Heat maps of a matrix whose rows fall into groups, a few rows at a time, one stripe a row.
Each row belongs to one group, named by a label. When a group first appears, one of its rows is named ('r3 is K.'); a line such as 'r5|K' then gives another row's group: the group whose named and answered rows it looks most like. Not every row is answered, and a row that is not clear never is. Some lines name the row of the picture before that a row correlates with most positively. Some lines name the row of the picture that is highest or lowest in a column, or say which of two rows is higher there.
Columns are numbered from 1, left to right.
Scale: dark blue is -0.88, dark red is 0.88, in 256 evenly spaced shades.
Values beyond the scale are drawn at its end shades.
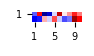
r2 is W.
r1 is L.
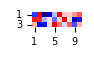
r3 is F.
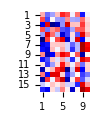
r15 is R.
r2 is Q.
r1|F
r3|L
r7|W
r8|W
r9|F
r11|F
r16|W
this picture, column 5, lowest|5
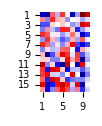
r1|W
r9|F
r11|Q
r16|F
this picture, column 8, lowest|11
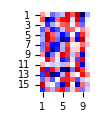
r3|F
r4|L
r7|L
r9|F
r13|L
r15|Q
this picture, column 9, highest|6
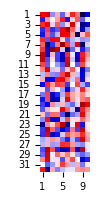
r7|F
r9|Q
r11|Q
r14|F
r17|L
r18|L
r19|W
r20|R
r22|L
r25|L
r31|F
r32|Q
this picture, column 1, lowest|23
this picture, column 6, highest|4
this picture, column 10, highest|19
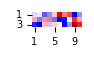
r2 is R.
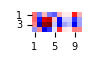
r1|Q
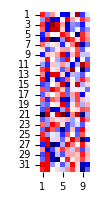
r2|L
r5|R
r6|L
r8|F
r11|W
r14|Q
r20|L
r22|W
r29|L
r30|L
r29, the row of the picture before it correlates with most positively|4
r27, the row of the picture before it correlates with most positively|4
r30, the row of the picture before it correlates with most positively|4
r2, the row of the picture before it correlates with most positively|4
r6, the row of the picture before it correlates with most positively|4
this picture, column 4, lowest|30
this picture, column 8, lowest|5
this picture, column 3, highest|3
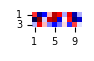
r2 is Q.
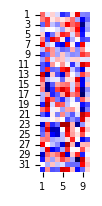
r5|F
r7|Q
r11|W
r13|Q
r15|F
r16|F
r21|W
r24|L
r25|L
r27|Q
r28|L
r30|R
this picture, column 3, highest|6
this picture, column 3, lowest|24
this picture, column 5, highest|23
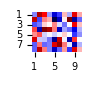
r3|W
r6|Q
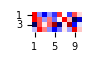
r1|Q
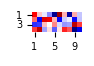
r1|Q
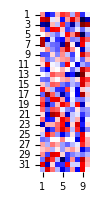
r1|F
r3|W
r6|Q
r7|Q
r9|W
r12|W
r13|R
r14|W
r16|Q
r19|F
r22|F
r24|F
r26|R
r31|Q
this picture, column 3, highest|21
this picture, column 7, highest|2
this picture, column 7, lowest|3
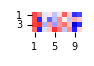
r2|Q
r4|F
